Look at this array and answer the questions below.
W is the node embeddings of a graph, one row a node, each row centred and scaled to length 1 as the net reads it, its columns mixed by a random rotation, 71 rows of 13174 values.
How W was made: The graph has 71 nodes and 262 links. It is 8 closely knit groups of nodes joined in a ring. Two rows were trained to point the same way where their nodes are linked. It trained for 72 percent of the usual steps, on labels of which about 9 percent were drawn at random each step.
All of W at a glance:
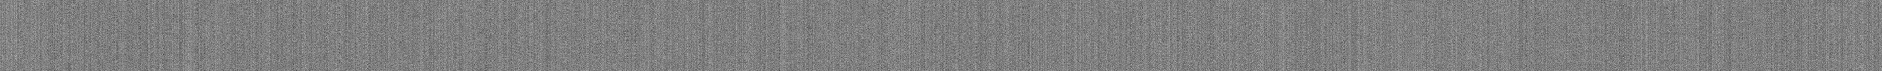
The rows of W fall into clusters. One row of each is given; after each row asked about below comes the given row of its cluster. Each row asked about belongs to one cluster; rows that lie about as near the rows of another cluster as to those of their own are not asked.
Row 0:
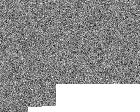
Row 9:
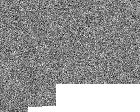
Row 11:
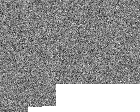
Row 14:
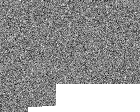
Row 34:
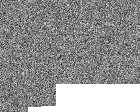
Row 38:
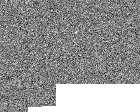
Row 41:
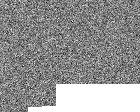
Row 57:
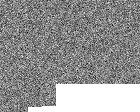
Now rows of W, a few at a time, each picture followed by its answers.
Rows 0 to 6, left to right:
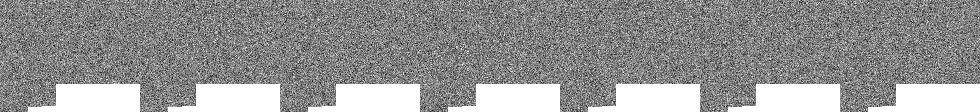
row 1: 38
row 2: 0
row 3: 9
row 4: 57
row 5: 11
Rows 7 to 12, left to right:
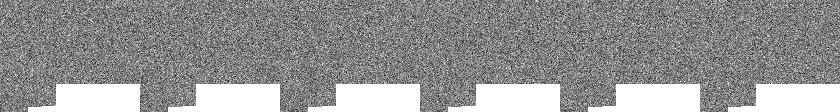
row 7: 14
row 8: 14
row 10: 0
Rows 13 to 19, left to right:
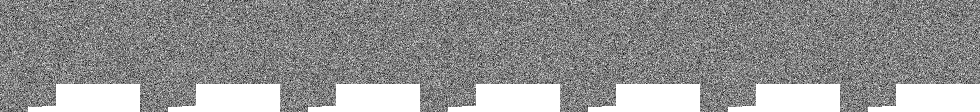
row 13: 9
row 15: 41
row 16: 34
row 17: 41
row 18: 14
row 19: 38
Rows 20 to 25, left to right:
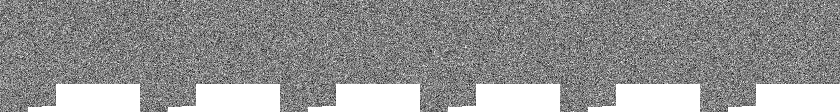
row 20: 57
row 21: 0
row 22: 38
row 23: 9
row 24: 14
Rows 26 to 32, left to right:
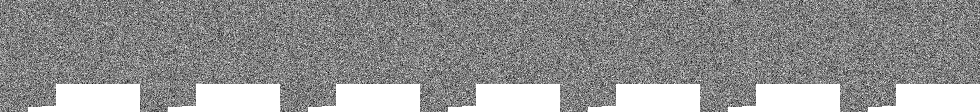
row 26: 34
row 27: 9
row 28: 34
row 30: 0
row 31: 11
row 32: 41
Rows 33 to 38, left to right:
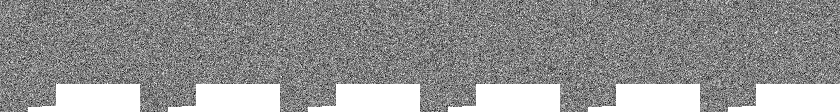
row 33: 14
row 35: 38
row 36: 11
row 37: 38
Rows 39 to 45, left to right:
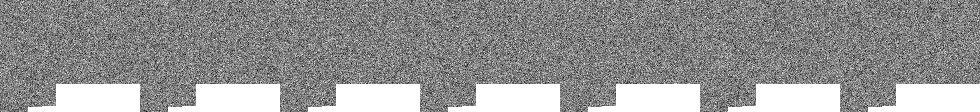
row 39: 9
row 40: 11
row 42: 41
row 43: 0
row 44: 57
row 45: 41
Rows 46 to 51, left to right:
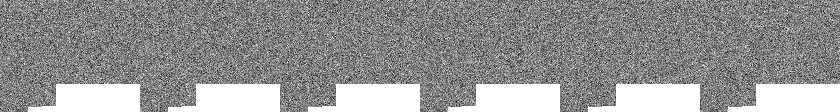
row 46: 0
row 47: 57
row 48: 38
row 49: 0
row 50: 57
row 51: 9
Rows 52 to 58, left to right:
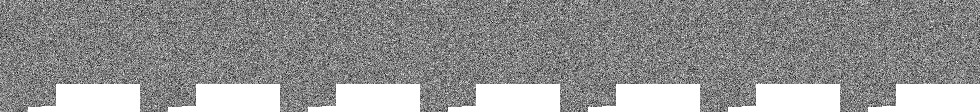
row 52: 0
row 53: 57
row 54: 38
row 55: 41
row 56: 11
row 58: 11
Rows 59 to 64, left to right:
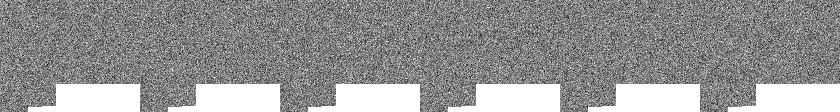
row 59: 41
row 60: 14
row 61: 34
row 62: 0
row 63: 41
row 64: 9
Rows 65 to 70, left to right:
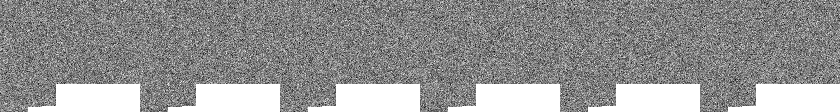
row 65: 38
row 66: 41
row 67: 38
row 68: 9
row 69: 41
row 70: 57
